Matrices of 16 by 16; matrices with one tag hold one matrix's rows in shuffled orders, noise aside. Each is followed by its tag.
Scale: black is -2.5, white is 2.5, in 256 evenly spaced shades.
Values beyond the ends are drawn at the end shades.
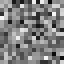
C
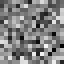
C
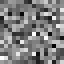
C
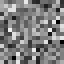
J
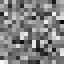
C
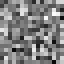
C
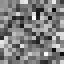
C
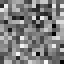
C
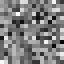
C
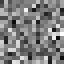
J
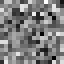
C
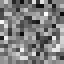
C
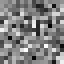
C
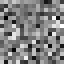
J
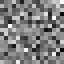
J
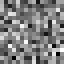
J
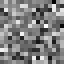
C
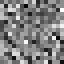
J
